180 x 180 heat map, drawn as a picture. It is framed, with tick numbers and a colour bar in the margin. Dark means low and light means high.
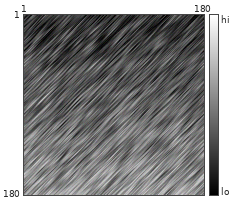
There is an overall slope up to the bottom. No row or column stands out. The grain runs diagonally up to the right.
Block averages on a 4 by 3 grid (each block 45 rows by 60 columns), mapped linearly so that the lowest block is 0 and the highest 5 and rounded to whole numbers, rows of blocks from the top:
000 | 222 | 333 | 555
